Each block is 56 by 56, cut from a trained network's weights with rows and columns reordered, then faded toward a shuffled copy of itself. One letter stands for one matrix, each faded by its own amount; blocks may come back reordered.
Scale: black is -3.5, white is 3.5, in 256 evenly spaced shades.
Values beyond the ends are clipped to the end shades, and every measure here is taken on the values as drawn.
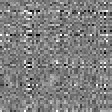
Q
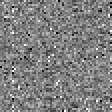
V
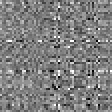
Q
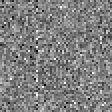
V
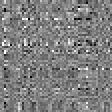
Q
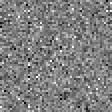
V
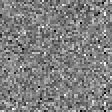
V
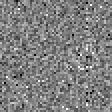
V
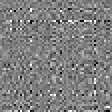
Q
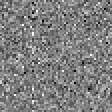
V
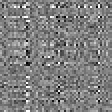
Q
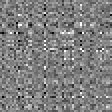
Q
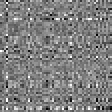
Q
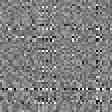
Q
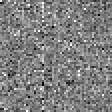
V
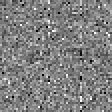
V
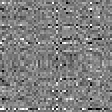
Q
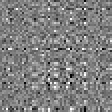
Q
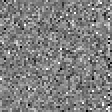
V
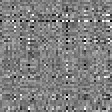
Q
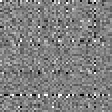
Q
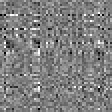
Q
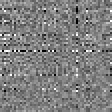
Q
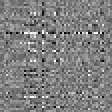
Q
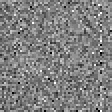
V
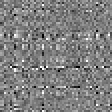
Q
